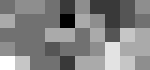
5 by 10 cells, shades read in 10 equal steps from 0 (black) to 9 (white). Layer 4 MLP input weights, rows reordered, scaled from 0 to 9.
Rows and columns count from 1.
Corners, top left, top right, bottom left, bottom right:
4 5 9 5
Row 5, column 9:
7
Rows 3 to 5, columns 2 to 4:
4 4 6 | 4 4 3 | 7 4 4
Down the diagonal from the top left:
4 4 4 3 2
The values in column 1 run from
4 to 9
